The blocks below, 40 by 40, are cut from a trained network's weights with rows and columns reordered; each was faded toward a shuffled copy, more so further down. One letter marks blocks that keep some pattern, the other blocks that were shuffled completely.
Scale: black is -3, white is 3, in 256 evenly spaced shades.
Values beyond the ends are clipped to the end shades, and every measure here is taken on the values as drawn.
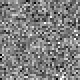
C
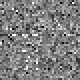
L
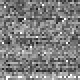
L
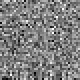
L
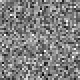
C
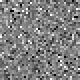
C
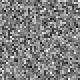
C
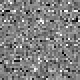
L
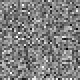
L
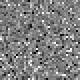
C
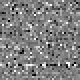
L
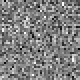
L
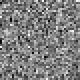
L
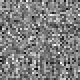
L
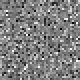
C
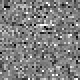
L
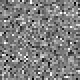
C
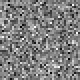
C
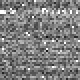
L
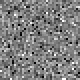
C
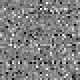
L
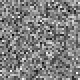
C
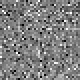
L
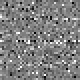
L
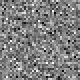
C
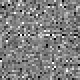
L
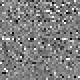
L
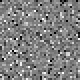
C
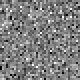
C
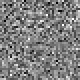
L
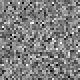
L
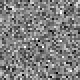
C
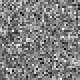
L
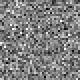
C
